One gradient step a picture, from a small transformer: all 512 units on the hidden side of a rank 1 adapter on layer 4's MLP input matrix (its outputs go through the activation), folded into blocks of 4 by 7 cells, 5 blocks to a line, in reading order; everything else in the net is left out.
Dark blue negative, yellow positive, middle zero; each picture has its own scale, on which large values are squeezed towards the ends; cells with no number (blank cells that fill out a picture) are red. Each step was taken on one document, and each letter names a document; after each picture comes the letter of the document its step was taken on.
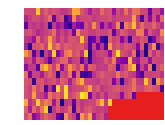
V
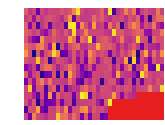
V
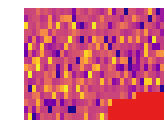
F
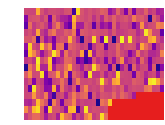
F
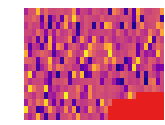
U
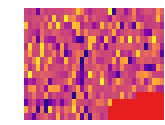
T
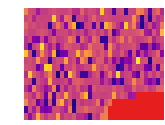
T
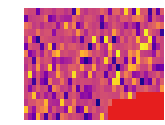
F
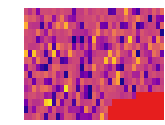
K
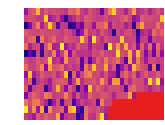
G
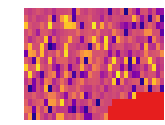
F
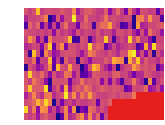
U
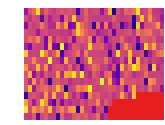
K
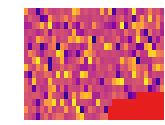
U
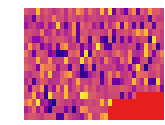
V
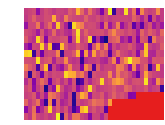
V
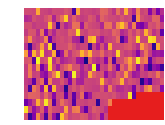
F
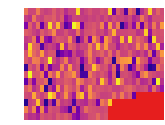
T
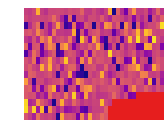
G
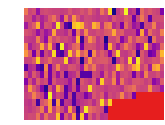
V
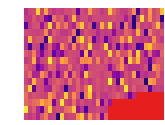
U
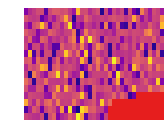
K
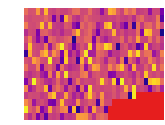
K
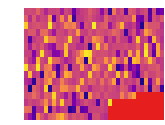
F
